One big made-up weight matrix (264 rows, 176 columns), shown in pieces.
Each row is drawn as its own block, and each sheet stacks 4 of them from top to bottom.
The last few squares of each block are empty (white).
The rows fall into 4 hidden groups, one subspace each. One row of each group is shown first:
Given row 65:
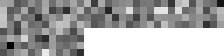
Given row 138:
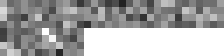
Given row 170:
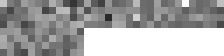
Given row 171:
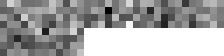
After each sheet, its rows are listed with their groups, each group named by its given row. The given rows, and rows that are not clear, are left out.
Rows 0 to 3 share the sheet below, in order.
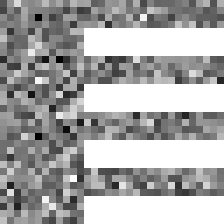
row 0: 138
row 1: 170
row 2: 170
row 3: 138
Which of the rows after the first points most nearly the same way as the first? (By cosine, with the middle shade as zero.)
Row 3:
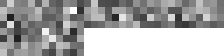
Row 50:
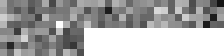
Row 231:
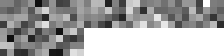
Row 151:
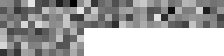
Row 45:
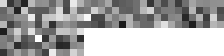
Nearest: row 151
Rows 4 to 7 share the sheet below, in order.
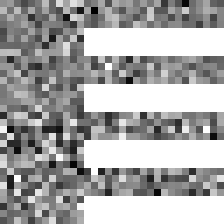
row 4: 170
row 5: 171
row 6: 138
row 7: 171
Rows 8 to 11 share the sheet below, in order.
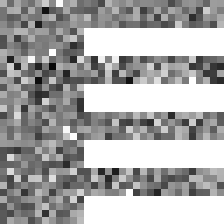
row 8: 170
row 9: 171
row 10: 170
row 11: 171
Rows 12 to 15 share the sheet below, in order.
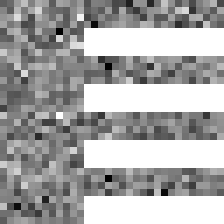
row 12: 170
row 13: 171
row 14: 170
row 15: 171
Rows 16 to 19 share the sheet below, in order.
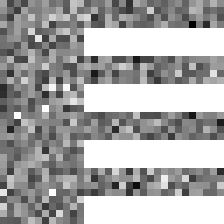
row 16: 138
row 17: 65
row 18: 138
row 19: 171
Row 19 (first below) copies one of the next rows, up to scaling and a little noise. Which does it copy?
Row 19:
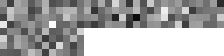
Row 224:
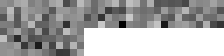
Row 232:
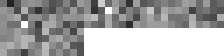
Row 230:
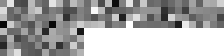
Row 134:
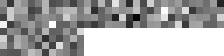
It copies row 134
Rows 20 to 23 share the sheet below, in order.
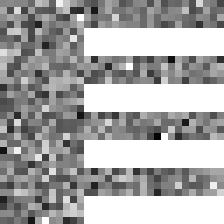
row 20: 170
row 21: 65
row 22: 171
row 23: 65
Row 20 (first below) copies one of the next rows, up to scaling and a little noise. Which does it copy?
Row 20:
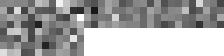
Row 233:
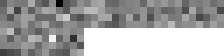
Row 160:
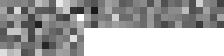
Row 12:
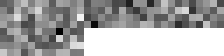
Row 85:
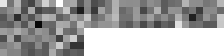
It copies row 160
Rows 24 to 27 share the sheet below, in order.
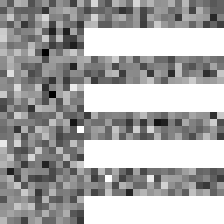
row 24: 65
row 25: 138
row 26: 65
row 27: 171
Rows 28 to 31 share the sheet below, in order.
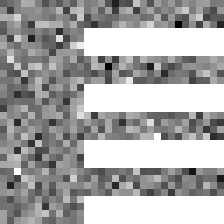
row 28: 170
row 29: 171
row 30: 171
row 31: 138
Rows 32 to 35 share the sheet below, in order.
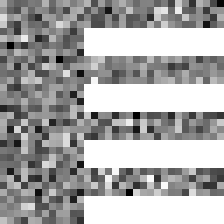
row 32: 65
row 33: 170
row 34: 65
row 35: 171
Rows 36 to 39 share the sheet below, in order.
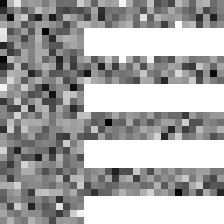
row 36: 138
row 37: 138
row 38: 171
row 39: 170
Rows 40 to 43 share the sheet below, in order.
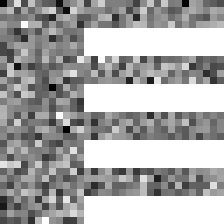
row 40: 170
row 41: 171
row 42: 170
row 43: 65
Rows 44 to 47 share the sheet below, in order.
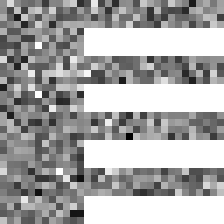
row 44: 171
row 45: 138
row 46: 171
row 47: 170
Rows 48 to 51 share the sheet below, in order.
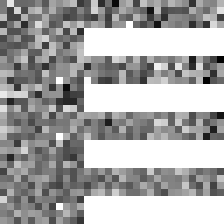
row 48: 171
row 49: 65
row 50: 65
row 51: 138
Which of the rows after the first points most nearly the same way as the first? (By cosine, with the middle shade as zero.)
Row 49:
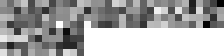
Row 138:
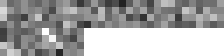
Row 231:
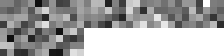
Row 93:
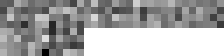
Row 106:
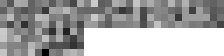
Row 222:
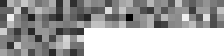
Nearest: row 106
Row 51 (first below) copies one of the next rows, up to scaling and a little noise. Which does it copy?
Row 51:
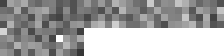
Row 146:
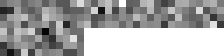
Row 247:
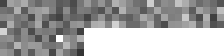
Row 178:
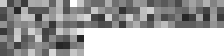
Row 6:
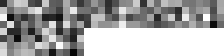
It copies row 247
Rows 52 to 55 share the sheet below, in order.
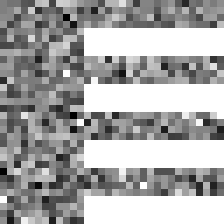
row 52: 170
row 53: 170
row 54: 170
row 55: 138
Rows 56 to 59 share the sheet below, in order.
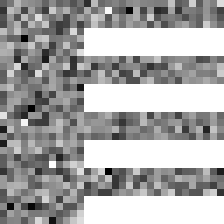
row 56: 65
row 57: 138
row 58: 138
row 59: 170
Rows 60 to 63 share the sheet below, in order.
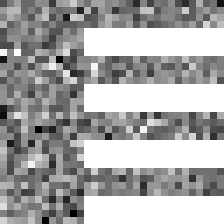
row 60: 170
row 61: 170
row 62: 138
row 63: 65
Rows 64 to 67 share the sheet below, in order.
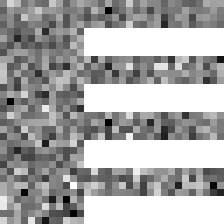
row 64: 171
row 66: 171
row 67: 65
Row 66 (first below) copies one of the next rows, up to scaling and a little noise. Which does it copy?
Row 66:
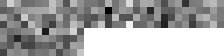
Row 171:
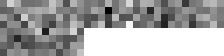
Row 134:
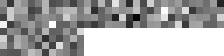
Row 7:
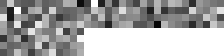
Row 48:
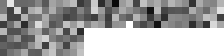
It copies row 171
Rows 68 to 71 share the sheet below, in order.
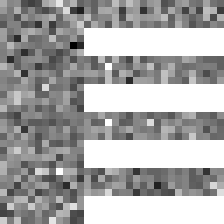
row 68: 170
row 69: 171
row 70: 171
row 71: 170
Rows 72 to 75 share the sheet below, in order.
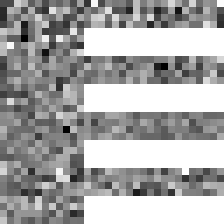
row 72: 65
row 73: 65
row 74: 170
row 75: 170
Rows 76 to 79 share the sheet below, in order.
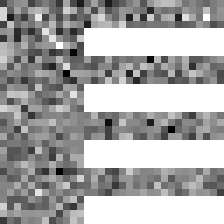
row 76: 138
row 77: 170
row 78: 171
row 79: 170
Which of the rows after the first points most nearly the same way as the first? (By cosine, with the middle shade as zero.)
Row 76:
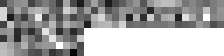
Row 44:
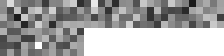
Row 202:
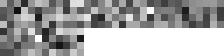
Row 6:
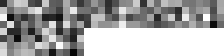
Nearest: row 6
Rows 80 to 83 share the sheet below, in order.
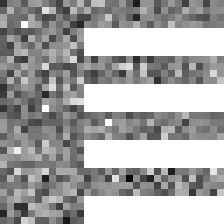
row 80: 170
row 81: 65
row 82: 171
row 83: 170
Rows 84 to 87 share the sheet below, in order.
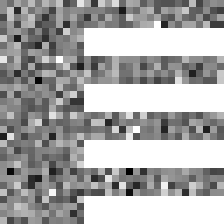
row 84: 171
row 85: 170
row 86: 171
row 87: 171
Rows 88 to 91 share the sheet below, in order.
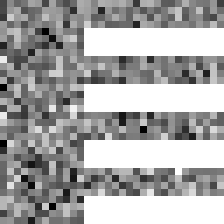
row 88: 138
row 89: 138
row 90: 138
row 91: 138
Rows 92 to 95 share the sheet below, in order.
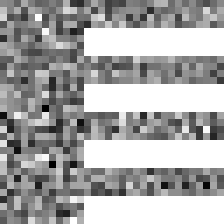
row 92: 138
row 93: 65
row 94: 138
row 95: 138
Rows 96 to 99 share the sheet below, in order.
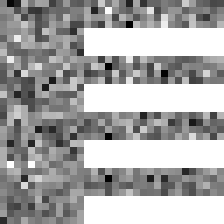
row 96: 171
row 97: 171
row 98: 138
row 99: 171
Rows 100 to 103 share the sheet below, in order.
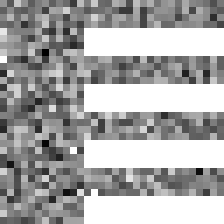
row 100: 65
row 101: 138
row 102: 138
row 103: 170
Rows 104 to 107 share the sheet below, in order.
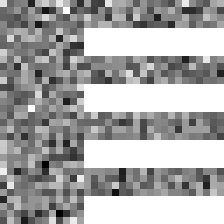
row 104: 170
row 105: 138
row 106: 65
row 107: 138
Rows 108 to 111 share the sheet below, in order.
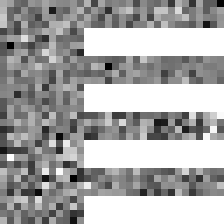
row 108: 65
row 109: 171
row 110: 65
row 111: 170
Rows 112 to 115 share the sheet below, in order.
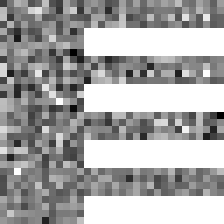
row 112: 138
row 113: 138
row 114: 65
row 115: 65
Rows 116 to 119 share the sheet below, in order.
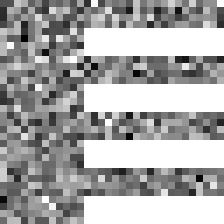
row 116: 65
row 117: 170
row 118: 171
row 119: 138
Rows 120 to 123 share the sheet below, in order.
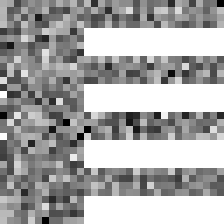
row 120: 65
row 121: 171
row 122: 170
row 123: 65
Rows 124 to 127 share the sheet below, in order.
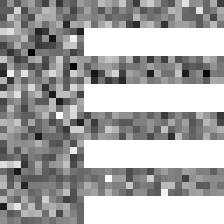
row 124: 138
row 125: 138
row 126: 170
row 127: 171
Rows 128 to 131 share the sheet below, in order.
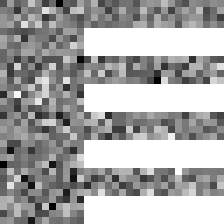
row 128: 170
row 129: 171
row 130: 170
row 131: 138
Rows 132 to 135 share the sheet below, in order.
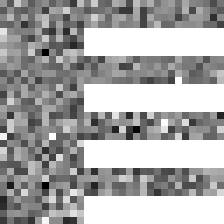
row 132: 65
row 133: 170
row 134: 171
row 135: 65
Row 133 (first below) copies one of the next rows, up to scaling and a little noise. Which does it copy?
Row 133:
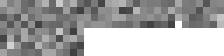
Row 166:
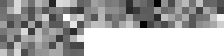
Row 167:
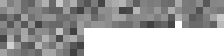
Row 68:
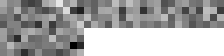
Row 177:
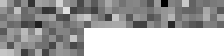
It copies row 167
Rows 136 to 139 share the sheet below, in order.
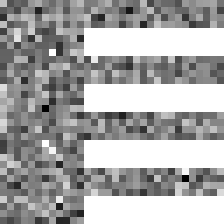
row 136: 138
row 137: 65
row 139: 170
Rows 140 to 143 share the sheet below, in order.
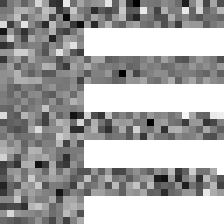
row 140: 170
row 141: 170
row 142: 170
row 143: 65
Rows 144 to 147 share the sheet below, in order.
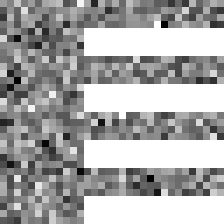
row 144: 171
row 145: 138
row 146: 138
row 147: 171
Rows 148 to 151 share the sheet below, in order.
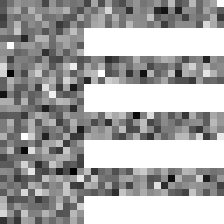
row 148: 65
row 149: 138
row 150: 170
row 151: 170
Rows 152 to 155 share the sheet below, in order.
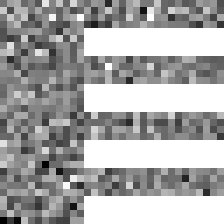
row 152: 170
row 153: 171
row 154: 65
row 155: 170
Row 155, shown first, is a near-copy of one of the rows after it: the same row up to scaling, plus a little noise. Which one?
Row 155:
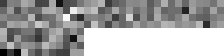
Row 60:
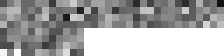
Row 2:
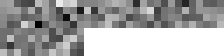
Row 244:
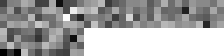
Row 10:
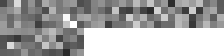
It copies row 244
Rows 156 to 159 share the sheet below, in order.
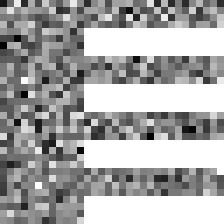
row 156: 170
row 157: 170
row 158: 138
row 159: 65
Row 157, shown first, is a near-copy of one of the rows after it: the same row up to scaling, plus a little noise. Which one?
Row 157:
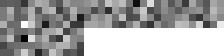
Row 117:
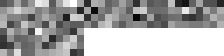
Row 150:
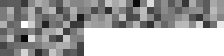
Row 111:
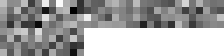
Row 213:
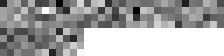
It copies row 150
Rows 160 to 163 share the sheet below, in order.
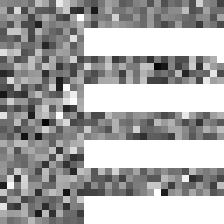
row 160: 170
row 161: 65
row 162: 170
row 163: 171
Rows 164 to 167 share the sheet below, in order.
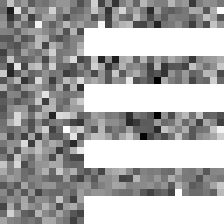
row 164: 171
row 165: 171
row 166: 170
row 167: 170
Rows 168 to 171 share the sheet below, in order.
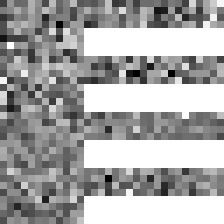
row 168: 65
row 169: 171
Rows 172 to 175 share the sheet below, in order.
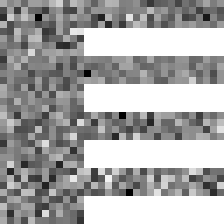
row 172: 138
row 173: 138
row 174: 138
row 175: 171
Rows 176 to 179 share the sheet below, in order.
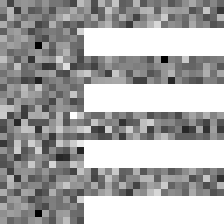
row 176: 171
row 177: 170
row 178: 138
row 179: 171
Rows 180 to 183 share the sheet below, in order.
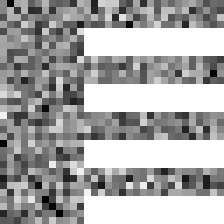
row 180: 171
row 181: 65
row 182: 138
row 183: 138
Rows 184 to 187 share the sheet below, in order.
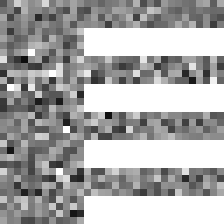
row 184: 138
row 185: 138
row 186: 170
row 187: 170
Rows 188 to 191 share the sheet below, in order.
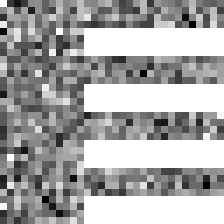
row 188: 138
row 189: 138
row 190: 65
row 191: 138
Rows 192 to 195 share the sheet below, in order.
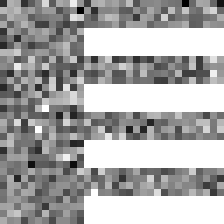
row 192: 170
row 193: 65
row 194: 138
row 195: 171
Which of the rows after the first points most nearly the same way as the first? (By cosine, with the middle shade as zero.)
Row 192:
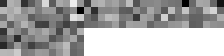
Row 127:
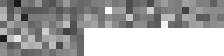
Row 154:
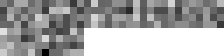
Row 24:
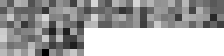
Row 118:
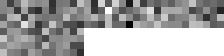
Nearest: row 118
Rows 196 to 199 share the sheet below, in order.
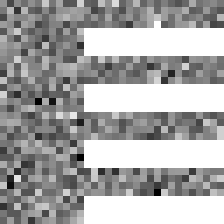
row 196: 171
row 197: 171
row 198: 170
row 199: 171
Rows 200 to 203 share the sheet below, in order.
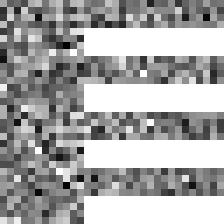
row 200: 138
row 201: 138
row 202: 138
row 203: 170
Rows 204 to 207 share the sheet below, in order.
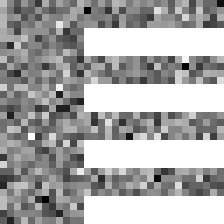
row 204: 65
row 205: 170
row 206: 171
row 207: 138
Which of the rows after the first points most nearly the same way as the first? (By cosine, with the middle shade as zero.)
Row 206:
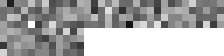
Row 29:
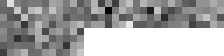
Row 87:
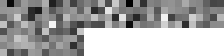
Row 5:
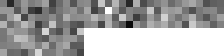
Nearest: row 5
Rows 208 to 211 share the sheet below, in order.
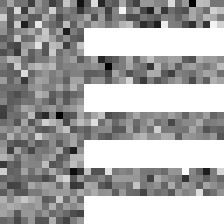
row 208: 171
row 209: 171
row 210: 170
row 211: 170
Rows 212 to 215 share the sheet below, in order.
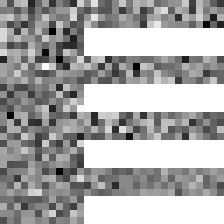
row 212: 65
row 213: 170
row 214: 171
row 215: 170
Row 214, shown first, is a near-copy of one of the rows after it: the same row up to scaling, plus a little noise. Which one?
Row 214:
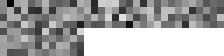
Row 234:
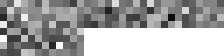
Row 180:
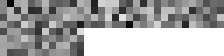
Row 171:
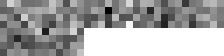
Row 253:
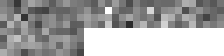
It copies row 180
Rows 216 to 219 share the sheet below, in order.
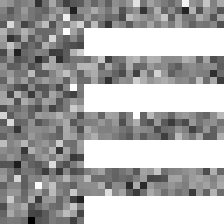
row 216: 170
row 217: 170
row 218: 170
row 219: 138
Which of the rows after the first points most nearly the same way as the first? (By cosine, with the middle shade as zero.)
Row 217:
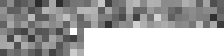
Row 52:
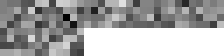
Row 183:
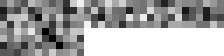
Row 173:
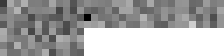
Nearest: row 183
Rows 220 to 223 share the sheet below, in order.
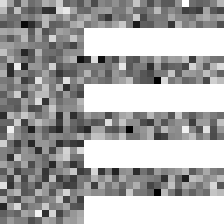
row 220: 170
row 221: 171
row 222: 138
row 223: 171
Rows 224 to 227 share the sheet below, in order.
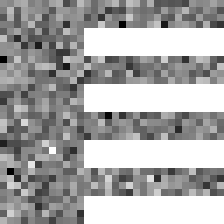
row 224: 171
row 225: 170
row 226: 138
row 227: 171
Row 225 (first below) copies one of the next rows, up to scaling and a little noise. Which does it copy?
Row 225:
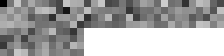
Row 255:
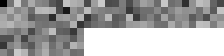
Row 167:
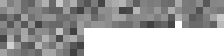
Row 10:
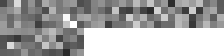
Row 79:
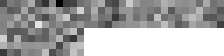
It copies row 255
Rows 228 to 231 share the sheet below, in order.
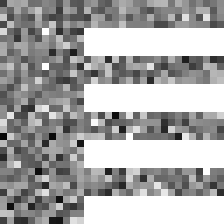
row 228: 138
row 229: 170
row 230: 171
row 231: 170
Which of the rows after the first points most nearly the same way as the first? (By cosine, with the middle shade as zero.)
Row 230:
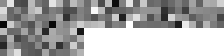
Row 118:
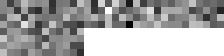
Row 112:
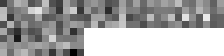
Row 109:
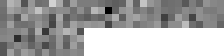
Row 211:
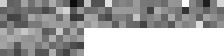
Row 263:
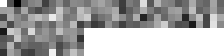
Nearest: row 109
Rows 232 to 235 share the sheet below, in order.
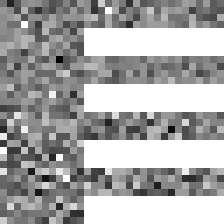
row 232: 171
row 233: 170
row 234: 171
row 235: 170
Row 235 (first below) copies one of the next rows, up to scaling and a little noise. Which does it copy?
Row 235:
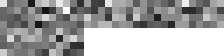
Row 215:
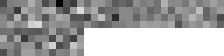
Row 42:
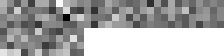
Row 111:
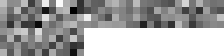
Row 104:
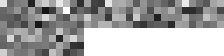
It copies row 104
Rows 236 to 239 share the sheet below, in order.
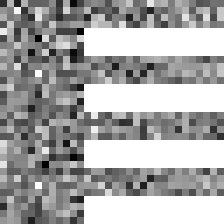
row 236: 138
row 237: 138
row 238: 65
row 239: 138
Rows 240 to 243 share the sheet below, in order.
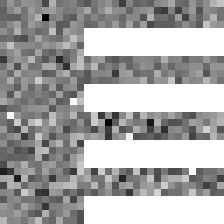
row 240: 65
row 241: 170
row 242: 171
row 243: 171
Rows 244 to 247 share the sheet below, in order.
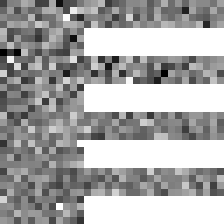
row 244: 170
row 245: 171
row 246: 138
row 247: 138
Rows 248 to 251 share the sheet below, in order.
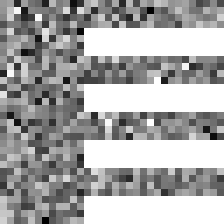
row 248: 138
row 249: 171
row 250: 171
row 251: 65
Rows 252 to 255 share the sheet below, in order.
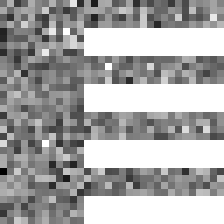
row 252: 65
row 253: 171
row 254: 138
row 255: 170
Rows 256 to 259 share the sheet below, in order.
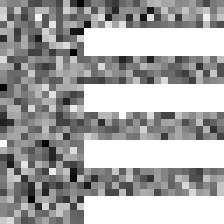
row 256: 138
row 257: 138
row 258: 138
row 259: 138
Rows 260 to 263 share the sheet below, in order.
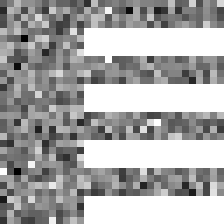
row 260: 65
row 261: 138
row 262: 138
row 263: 138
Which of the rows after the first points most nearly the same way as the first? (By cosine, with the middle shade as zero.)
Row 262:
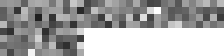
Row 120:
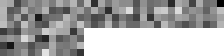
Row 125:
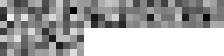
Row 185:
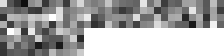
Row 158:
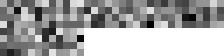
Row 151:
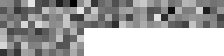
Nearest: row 158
